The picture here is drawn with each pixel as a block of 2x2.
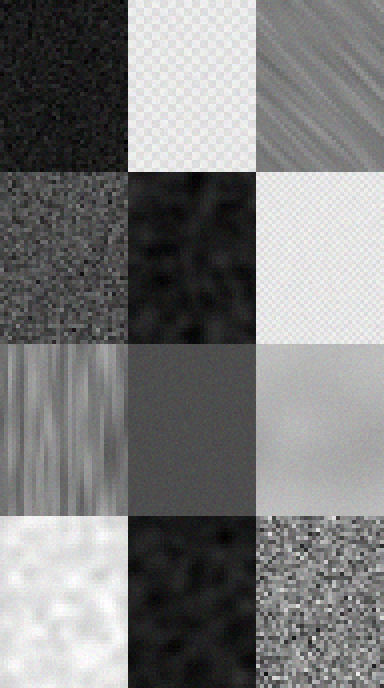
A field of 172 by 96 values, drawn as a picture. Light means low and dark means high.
The table splits into 4 rows of 3 panels. Panel 1,1: very high, fine-grained, faint in contrast. Panel 1,2: very low, checkered, faint in contrast. Panel 1,3: middling, slanting down to the right, faint in contrast. Panel 2,1: high, fine-grained. Panel 2,2: very high, blotchy, faint in contrast. Panel 2,3: very low, checkered, faint in contrast. Panel 3,1: middling, streaked downward. Panel 3,2: high, flat. Panel 3,3: low, smooth, faint in contrast. Panel 4,1: very low, blotchy, faint in contrast. Panel 4,2: very high, blotchy, faint in contrast. Panel 4,3: middling, fine-grained, strong in contrast.
